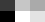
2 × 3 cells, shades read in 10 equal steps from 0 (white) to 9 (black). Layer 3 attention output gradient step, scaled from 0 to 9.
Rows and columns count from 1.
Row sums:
12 10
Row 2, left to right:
9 0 1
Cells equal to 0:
1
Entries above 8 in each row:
0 1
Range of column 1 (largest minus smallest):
2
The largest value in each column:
9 2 3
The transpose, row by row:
7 9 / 2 0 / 3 1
